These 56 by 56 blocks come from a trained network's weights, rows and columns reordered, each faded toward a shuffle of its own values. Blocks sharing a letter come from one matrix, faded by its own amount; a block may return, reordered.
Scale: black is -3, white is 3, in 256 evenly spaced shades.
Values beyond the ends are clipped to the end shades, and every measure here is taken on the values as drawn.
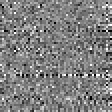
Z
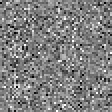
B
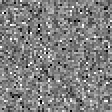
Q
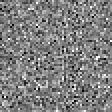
B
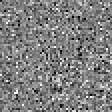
B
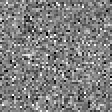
B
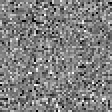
B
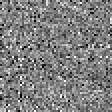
B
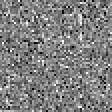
Q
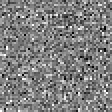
B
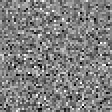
B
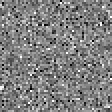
Q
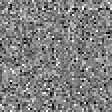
Q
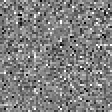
Q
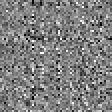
Z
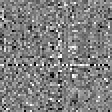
Z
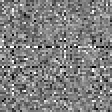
Z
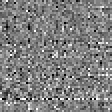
Z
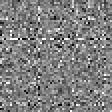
Z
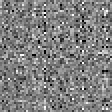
Z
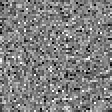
Q
